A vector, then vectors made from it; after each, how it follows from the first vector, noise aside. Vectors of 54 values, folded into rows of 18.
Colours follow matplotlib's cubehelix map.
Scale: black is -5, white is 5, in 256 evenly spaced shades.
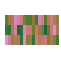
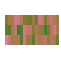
shrunk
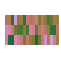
wrapped around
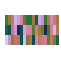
scaled up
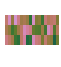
wrapped around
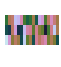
scaled up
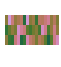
wrapped around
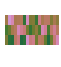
wrapped around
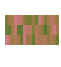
shrunk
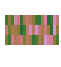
wrapped around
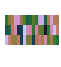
scaled up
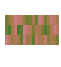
shrunk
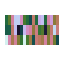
scaled up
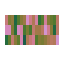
negated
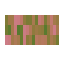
shrunk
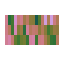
wrapped around
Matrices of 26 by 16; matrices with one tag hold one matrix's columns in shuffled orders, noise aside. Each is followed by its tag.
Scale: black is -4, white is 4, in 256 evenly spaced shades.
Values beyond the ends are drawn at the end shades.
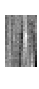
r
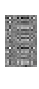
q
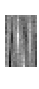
r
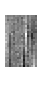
r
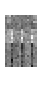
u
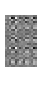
q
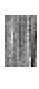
r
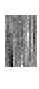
r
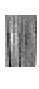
r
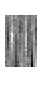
r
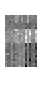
u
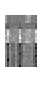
u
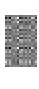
q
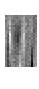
r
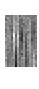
r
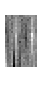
r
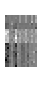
u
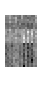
u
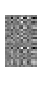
q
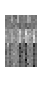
u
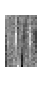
r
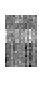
u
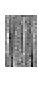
r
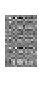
q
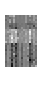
u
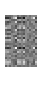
q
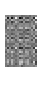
q
